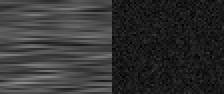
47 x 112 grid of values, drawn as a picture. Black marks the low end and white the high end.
The table splits into one row of 2 panels. Panel 1,1: low, streaked across. Panel 1,2: very low, fine-grained, faint in contrast.
